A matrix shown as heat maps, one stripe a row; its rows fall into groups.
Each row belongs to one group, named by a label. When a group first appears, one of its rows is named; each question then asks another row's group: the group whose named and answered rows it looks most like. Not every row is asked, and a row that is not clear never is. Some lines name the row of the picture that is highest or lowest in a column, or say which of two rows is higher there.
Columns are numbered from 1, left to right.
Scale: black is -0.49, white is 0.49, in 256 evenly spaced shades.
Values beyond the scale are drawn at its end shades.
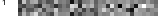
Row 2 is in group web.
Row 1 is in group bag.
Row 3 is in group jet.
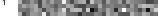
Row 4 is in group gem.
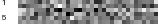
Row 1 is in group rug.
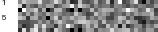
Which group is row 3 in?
bag
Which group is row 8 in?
bag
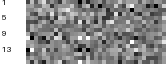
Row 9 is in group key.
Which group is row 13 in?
bag
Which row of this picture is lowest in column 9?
1
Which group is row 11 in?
rug
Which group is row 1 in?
bag
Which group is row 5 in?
rug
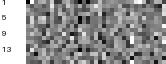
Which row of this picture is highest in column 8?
12
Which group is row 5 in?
bag
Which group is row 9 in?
jet
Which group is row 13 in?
bag
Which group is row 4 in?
rug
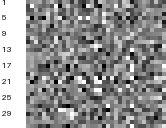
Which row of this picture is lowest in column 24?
5
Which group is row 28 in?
rug
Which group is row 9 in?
rug
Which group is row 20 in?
jet
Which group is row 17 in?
rug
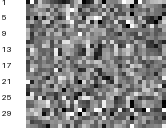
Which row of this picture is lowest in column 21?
20
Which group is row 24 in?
bag
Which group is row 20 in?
rug
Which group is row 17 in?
bag
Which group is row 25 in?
jet
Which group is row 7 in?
web
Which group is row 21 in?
gem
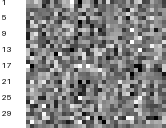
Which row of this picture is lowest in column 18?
1
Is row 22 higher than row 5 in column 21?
No
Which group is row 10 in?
bag
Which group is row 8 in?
web
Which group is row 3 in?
web
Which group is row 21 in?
bag
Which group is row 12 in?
jet
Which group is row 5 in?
web
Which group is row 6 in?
bag
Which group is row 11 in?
rug
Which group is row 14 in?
key
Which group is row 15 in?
jet
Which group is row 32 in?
key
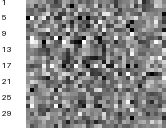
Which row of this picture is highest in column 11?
8
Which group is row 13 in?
rug
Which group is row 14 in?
rug
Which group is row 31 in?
gem
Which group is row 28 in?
rug
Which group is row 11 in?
jet
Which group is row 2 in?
jet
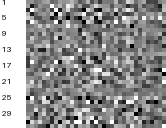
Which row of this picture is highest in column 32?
5
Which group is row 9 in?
gem
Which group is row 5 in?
gem
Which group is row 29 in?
jet
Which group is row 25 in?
bag
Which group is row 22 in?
jet
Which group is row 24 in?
key
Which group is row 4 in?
key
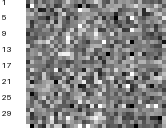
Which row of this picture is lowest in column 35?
11
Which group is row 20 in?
jet
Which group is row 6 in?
key
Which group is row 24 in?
key
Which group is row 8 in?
web
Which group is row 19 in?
web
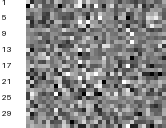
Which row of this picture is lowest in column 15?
24
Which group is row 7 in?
web
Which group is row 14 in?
bag
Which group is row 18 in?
key
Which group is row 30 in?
key
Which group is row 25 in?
bag
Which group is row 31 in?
jet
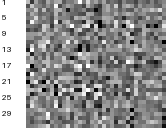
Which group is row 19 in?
bag
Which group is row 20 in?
rug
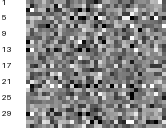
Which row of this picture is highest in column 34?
1
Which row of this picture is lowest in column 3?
17
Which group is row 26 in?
web
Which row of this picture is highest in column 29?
11
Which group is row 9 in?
key
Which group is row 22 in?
gem
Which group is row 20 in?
key
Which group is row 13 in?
bag
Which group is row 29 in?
bag
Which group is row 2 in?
key
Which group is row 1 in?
gem
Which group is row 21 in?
jet
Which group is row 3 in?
bag
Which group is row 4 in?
web
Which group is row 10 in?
web
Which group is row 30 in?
gem
